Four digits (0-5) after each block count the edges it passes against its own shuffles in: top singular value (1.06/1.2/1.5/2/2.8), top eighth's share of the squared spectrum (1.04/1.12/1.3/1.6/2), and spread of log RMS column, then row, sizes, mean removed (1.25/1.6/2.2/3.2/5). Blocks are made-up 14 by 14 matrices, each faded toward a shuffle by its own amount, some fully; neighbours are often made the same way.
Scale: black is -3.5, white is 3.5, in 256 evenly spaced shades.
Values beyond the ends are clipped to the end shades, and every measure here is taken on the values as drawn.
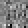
2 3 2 1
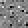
1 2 1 0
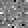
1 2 0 0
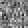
2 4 0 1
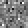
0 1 0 0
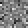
0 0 1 0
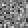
1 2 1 0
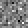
0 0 0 0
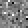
0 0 0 0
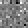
2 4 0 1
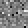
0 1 0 0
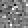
0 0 0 0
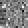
2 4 1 1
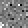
1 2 0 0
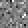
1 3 0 0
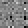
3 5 1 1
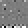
3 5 0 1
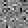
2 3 1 1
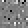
1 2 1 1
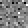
1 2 1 0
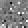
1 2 0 1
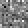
1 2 0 0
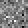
1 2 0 0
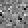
0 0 0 0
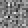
1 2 0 0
